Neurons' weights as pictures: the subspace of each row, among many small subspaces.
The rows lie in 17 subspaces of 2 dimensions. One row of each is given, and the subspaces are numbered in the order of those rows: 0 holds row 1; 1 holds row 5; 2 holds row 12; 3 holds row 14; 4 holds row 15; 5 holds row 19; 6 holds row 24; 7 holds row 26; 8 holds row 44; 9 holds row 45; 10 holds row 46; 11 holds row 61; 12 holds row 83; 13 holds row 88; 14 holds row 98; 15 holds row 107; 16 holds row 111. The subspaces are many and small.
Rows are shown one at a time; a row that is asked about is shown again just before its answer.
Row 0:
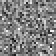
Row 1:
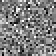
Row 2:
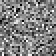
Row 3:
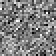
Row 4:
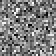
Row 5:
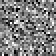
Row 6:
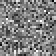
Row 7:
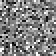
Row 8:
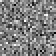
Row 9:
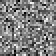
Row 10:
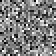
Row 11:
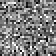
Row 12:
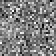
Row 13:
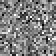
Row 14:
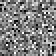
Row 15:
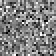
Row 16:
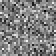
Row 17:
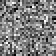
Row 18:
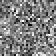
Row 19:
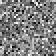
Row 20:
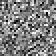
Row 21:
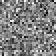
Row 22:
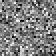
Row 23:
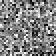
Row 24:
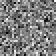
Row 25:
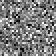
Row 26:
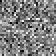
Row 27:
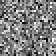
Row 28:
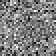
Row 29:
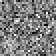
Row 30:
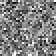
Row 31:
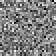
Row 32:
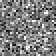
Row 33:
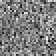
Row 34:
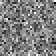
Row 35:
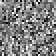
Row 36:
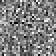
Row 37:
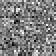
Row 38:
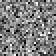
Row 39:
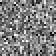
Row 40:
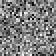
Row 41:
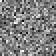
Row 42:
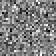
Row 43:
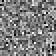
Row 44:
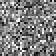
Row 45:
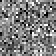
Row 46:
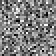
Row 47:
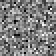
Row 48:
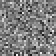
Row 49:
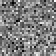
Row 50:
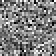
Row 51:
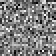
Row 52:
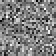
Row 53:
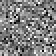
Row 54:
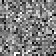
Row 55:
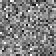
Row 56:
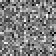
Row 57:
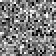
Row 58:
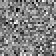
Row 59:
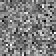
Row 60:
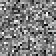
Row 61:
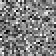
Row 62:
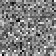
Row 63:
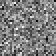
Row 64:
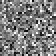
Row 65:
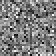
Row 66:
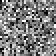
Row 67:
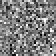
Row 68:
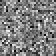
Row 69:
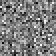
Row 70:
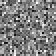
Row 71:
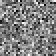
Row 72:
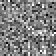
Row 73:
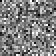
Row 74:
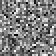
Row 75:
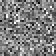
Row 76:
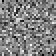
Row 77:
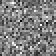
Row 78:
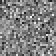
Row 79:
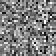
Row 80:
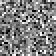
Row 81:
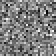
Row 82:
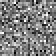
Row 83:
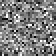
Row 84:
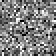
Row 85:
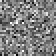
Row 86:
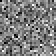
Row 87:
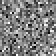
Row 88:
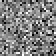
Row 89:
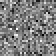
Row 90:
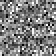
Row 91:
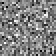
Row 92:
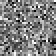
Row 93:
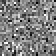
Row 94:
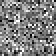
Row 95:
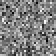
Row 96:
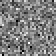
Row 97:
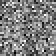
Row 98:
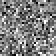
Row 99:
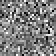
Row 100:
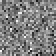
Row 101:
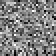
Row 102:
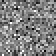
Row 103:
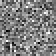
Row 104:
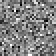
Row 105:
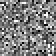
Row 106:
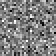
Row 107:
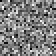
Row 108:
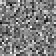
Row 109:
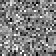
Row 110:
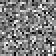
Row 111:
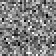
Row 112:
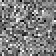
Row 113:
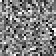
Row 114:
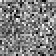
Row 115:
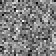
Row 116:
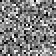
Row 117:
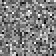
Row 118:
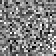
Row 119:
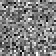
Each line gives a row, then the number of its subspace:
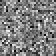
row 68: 6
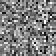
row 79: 14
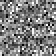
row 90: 2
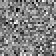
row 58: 1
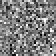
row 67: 10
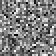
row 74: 10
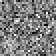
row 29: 3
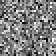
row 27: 5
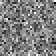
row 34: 5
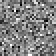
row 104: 0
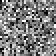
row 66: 11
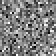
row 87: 10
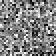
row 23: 13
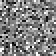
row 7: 11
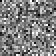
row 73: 13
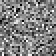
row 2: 0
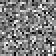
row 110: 3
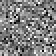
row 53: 12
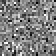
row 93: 0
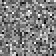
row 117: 10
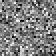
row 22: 0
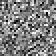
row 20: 3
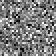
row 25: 12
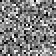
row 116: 15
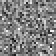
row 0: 10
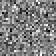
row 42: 9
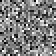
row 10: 15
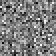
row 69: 4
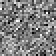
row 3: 3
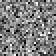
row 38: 14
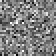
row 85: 7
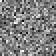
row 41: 7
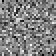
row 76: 7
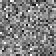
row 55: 15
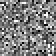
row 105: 10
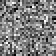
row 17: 0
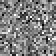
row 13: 4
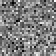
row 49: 8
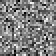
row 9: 6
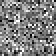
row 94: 12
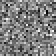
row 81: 9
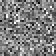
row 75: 12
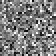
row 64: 13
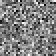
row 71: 5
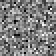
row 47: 9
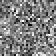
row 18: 4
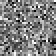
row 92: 5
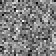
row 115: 5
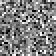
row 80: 4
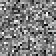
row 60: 10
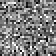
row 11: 11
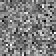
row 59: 13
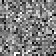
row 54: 13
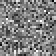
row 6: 6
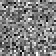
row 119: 11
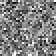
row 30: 5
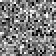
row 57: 9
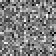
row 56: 15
